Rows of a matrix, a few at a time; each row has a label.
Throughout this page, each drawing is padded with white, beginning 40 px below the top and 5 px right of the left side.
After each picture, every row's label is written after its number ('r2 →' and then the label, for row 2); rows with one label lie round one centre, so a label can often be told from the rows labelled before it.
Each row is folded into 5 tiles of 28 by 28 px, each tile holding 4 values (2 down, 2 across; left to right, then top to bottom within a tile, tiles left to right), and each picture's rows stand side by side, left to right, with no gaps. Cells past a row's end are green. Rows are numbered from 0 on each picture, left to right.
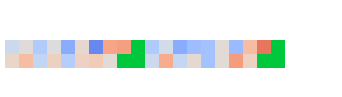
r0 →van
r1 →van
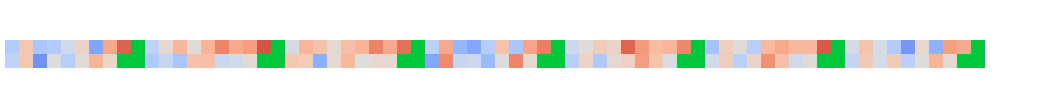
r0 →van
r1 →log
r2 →log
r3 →van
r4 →log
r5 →log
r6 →van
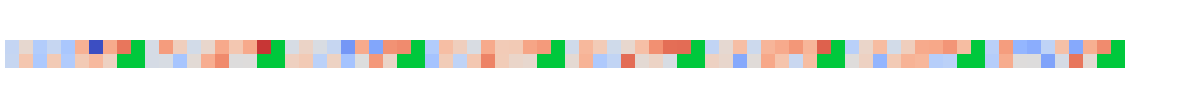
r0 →van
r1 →log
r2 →van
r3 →log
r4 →log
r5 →log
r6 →log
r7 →van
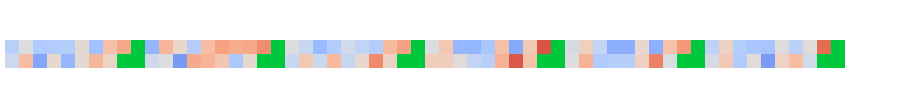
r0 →van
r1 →log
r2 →van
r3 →van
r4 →van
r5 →van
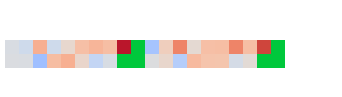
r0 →log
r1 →log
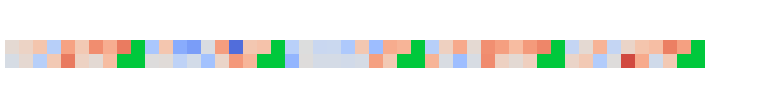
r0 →log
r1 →van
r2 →van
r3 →log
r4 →log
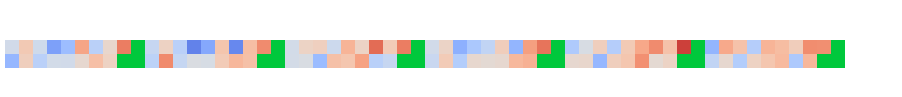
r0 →van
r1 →van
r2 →log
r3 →van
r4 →log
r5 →log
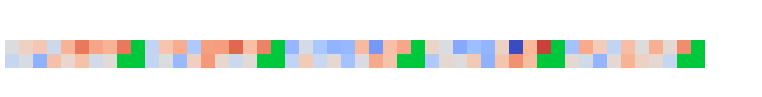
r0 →log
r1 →log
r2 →van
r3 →van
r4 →log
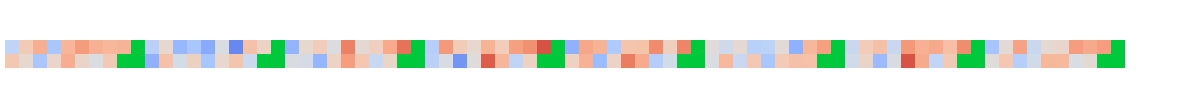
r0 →log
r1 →van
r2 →log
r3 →log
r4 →log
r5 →van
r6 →log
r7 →log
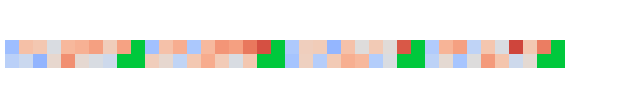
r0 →log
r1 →log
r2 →log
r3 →log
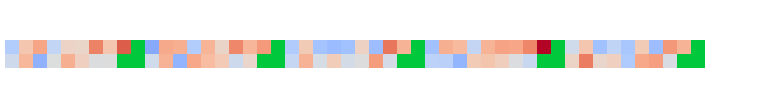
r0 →log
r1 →log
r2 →van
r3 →log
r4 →van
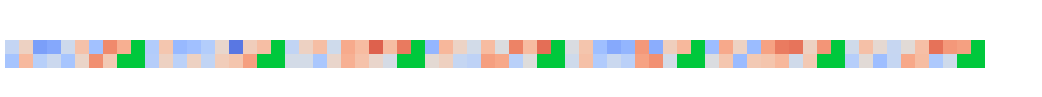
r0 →van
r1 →van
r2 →log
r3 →log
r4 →van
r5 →log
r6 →log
